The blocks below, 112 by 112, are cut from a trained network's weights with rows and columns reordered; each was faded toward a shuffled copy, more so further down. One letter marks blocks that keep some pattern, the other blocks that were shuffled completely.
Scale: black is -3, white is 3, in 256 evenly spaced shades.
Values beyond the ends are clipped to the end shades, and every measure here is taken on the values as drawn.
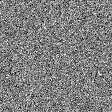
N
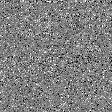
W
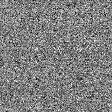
W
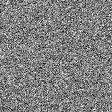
N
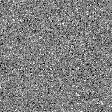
W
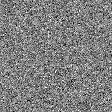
N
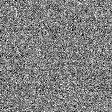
W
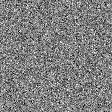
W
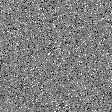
N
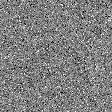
N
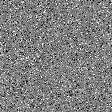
N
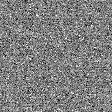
W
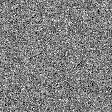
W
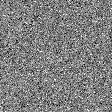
N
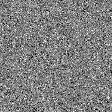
W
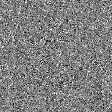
W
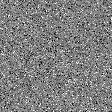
N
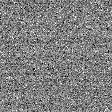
W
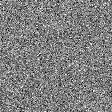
N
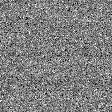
W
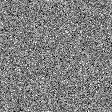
N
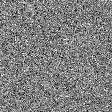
N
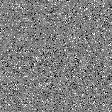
W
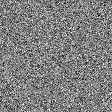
N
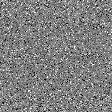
W
